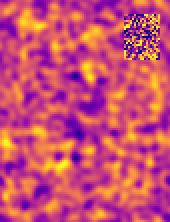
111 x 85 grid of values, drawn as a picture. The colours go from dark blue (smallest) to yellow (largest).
No overall slope runs across the table. The texture is blotchy. The top right is the roughest part. On average the colour sits 50% of the way up the scale. In the top right lies a patch that is rougher than the rest.
